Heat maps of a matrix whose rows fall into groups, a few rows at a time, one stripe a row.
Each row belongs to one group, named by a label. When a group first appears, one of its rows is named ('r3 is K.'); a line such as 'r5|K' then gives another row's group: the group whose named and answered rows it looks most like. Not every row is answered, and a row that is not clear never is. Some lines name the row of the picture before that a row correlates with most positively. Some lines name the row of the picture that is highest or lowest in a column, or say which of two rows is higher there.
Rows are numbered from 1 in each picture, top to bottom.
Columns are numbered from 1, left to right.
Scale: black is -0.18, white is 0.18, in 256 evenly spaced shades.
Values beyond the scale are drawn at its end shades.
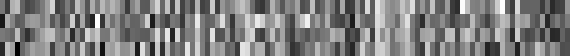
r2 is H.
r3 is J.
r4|H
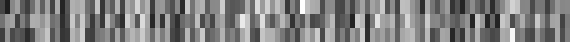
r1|H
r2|H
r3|H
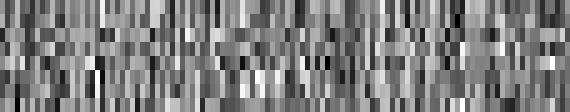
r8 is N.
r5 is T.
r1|J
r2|J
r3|T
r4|J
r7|H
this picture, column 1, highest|2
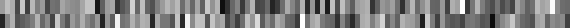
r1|N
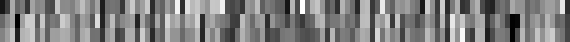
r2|N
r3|N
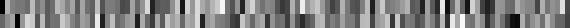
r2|N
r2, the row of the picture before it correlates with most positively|2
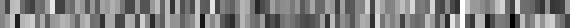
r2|N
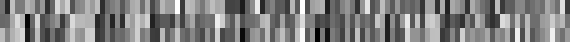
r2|T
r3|T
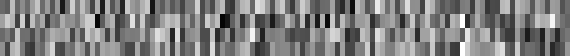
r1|H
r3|J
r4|J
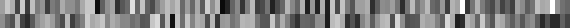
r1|N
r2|J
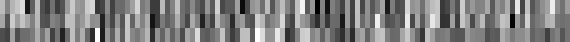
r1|T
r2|T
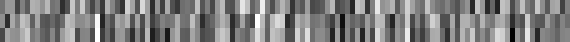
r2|T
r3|T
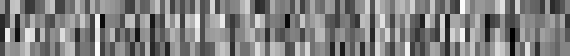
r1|J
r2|N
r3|N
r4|T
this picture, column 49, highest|1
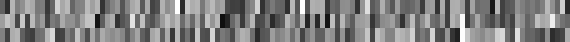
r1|N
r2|N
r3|J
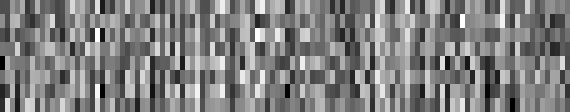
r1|T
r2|J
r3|H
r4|J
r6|H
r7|N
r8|N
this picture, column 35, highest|8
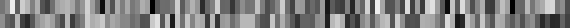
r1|T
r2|J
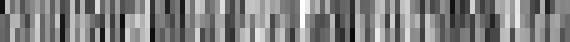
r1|H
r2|H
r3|H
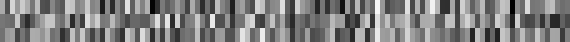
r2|J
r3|H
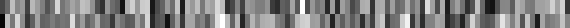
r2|T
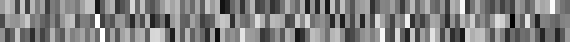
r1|N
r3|J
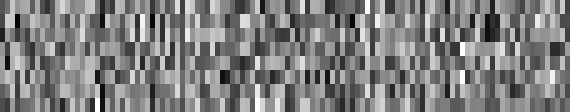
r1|T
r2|H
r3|N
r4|J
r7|T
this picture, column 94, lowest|6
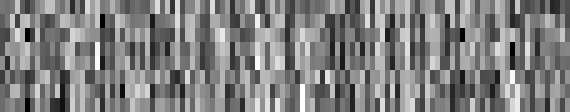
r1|J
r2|T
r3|T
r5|T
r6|H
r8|H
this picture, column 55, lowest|7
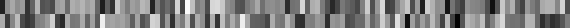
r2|J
